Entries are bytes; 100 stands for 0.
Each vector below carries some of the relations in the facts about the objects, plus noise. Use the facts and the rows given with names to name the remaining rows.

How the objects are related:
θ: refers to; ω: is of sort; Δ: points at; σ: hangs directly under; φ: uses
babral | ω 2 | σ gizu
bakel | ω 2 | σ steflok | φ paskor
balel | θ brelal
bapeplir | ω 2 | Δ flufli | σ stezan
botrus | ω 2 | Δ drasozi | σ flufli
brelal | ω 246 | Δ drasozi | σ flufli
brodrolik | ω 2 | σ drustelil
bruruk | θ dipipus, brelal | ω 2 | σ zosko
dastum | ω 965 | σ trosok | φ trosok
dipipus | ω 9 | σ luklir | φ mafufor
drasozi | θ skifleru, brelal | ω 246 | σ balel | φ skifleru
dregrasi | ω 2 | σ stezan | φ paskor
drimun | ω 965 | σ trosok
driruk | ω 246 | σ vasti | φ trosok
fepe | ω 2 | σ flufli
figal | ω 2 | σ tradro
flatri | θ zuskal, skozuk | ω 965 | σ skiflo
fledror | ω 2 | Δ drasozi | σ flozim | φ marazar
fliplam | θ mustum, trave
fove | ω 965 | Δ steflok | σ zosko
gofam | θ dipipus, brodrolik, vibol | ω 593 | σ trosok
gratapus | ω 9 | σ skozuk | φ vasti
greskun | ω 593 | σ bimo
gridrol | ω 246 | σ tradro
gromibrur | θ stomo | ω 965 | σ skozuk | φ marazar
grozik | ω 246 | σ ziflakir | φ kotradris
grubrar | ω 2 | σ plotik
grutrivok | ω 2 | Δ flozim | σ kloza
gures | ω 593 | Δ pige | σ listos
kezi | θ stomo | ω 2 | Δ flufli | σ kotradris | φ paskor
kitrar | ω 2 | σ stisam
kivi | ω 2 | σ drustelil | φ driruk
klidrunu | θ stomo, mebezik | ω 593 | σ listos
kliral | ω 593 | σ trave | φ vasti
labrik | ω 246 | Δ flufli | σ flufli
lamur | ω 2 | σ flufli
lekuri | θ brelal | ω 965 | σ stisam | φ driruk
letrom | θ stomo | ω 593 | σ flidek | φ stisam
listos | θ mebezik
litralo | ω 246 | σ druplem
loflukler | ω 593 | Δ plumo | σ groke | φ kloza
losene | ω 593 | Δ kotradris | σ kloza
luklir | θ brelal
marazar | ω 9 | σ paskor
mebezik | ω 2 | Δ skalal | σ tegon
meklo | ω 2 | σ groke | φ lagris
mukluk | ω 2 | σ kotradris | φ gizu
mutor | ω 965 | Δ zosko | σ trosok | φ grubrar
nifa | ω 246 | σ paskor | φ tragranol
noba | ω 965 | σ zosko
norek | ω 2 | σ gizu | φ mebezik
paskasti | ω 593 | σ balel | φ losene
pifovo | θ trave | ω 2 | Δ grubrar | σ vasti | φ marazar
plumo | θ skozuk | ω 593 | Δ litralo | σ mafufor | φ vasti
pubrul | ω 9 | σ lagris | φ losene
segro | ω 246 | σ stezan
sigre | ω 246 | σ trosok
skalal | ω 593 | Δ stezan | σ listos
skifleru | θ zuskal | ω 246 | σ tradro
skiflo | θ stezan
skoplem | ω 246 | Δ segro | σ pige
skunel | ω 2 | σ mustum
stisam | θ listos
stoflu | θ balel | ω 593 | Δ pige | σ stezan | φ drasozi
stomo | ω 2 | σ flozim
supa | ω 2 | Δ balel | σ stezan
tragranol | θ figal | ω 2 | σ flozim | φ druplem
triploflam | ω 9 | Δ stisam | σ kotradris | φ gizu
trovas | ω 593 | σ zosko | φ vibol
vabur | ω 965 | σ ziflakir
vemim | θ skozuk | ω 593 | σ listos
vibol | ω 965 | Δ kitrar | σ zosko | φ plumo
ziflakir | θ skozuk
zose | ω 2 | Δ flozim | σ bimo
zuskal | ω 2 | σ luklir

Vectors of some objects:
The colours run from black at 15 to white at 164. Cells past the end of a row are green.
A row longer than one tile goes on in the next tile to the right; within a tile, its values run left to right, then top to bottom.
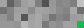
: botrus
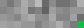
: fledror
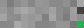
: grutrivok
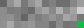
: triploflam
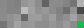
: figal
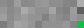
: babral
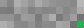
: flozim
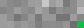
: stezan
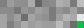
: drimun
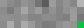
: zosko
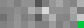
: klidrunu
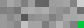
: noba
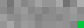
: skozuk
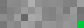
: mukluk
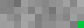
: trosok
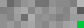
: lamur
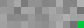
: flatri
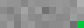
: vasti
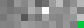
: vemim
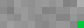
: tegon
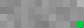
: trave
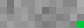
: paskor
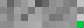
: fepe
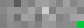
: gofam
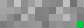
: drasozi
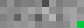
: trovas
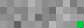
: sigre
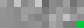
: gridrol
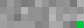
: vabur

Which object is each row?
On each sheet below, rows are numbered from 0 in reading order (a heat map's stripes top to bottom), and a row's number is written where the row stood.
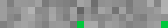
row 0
zuskal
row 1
flufli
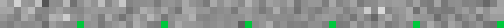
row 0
skifleru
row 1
nifa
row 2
stisam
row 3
tradro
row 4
greskun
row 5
dipipus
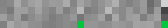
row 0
kotradris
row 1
tragranol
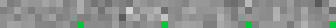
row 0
skiflo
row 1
plumo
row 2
mebezik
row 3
norek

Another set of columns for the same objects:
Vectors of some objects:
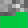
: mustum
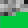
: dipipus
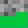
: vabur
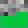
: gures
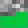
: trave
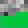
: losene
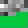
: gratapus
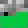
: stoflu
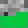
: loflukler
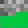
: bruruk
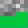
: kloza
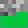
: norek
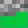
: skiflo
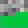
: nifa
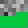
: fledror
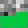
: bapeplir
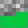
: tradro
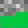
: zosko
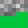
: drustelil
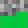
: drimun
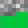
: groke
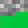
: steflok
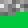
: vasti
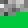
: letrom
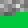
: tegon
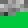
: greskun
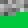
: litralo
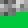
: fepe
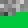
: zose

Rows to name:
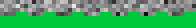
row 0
ziflakir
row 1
brelal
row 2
stezan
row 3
vibol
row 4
pifovo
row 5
marazar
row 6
lekuri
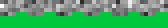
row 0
kliral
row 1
fove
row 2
triploflam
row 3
drasozi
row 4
kezi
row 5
vemim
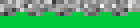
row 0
segro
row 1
gofam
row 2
skifleru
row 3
listos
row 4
stomo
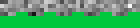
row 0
trovas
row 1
supa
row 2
mutor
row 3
balel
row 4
flufli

